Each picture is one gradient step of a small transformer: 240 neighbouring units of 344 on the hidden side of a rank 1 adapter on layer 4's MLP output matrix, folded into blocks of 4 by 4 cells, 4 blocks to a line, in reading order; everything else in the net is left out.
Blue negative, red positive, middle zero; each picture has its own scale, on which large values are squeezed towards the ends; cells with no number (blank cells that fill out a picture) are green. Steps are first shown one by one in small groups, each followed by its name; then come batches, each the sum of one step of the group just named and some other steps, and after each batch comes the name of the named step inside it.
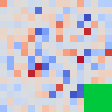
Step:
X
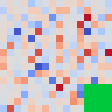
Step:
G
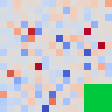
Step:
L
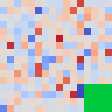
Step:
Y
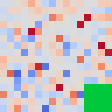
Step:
L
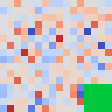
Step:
Y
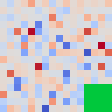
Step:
L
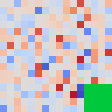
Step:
Y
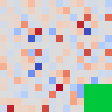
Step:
X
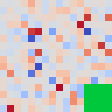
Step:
L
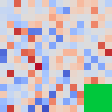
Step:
L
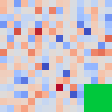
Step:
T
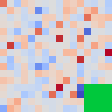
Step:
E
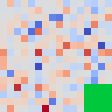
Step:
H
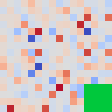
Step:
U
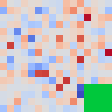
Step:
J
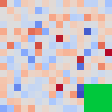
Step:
E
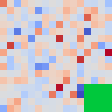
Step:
E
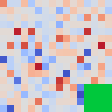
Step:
E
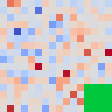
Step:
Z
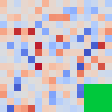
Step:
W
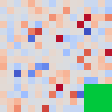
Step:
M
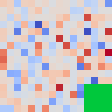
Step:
W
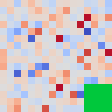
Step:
M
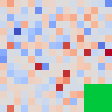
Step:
Z
